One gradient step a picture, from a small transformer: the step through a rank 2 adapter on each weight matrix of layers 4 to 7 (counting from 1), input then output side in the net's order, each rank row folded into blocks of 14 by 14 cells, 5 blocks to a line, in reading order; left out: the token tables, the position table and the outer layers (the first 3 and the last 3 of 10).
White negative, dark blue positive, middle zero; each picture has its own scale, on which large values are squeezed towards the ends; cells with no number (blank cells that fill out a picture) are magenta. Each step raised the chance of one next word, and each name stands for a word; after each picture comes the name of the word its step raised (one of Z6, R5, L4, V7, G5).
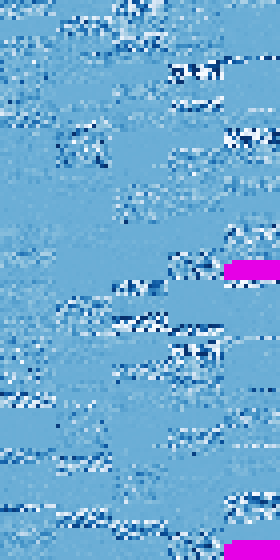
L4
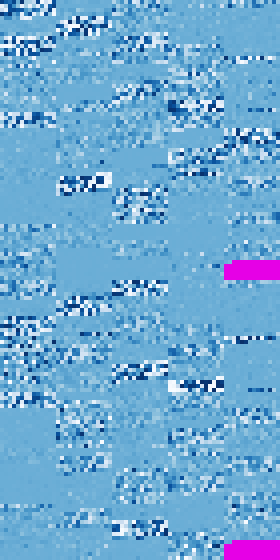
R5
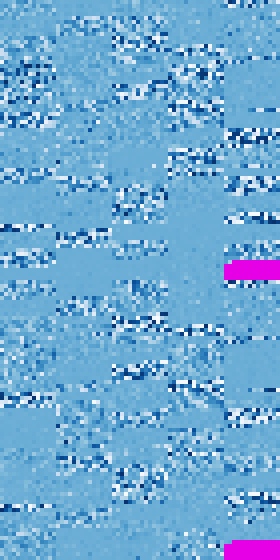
R5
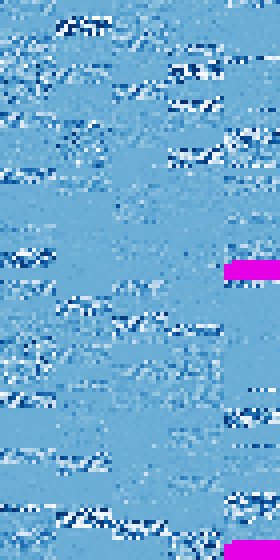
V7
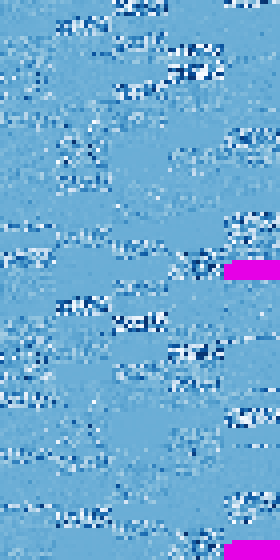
L4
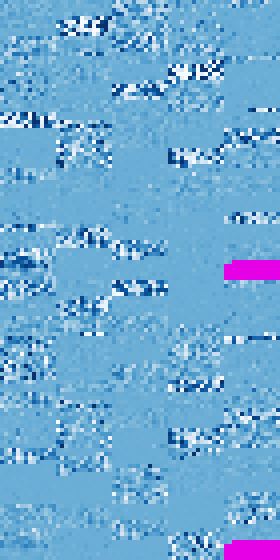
V7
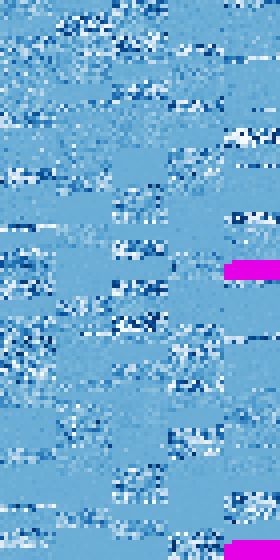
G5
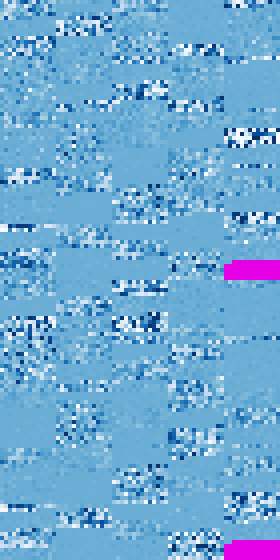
G5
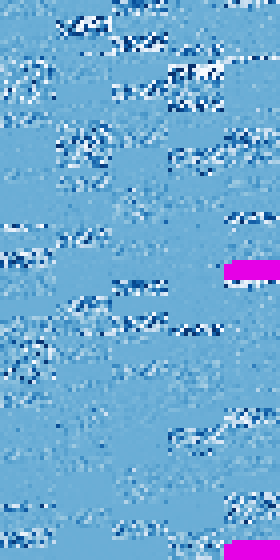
V7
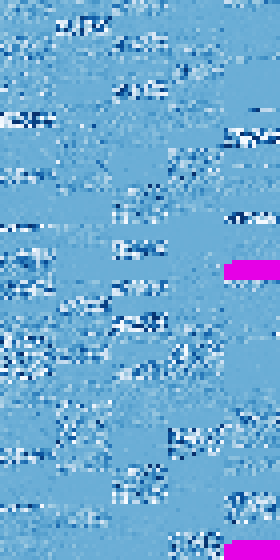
G5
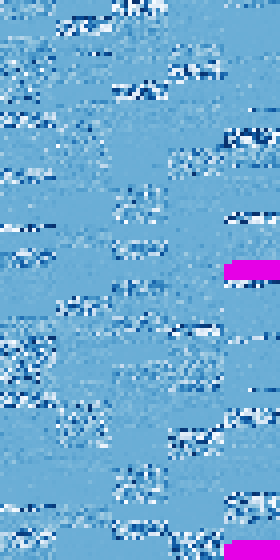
G5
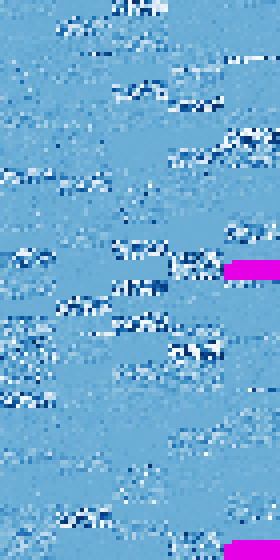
L4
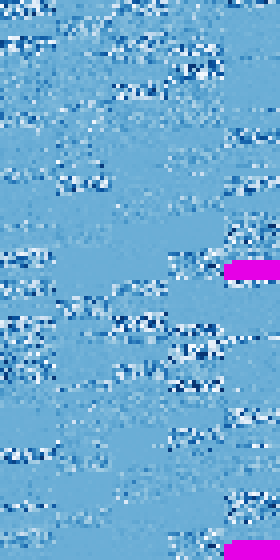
L4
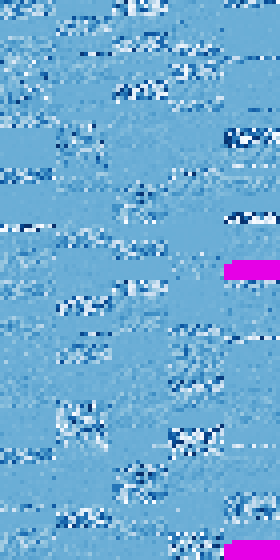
G5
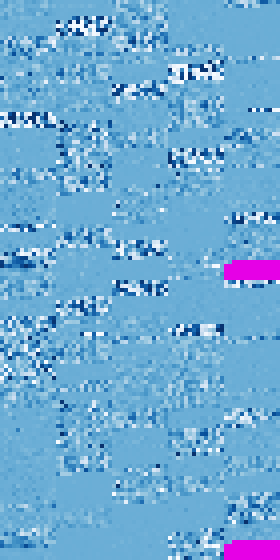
V7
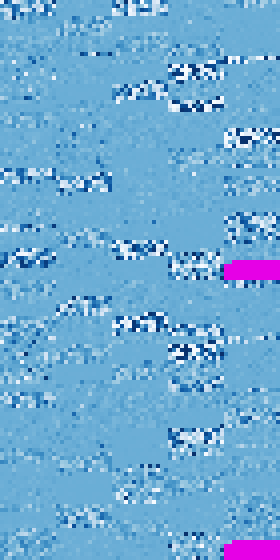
L4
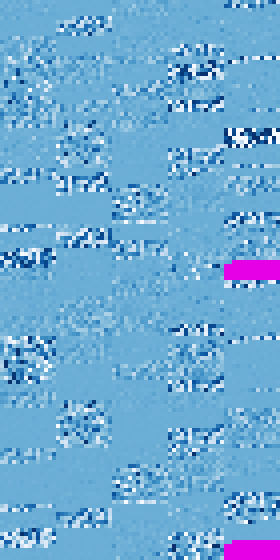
G5
